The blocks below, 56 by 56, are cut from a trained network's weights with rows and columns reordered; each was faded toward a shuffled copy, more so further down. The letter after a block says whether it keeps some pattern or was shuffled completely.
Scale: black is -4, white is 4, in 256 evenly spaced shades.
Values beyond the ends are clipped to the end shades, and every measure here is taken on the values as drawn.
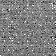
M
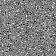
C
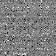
M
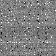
M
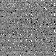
M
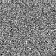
M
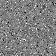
C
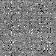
M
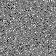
C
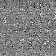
M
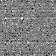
M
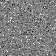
C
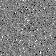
C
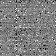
M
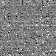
M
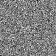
C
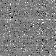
M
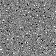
C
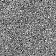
C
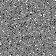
C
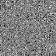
M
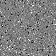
C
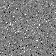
C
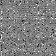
M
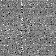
M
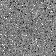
C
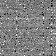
M
